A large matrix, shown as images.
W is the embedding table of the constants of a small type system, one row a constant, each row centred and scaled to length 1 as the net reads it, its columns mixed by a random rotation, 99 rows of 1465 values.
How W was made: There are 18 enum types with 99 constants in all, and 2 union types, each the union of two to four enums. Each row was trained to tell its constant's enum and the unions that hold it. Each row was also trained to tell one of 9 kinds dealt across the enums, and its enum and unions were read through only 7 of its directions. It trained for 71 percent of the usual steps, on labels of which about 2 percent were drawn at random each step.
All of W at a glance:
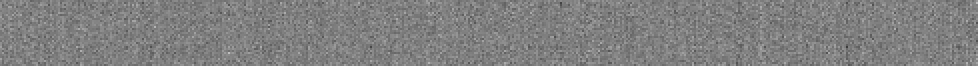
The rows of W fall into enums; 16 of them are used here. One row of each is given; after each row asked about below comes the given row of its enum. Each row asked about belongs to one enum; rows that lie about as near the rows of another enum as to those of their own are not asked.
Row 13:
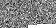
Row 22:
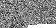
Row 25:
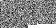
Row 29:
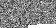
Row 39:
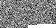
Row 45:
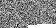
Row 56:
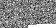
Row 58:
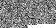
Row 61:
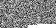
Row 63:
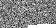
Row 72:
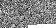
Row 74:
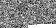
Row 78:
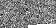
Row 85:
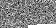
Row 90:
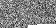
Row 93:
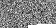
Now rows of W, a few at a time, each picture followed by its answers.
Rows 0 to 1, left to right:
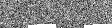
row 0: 74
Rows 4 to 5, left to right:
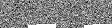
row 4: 13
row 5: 74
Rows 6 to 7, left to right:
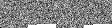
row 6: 13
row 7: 90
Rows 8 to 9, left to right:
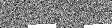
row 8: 13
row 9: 85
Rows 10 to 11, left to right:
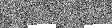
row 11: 78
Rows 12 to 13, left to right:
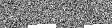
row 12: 22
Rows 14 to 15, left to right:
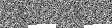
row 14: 45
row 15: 45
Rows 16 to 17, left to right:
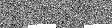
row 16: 22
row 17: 13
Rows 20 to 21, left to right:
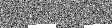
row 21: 56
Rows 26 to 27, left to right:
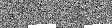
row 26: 85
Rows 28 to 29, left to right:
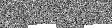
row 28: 45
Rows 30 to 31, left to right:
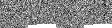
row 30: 45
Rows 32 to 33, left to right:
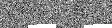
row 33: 72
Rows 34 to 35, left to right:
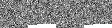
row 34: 39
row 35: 56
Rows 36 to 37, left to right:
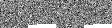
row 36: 25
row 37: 85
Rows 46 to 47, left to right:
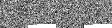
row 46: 72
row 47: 93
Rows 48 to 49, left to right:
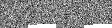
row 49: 45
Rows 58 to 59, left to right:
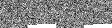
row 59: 85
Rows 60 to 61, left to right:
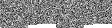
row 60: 45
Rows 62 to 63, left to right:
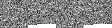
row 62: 39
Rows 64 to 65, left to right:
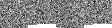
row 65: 93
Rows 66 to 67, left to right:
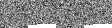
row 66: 78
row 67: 85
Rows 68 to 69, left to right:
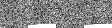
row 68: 93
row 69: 74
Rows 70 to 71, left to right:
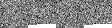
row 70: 78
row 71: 78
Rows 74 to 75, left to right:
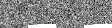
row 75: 85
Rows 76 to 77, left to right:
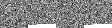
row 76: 25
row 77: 93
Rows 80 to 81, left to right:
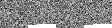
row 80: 72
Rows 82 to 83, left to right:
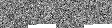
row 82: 74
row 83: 13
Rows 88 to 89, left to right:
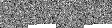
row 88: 74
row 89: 78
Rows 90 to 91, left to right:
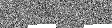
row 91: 13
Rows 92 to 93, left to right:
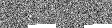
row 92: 22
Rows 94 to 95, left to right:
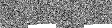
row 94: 56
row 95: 25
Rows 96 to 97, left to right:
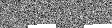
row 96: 90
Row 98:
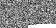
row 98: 56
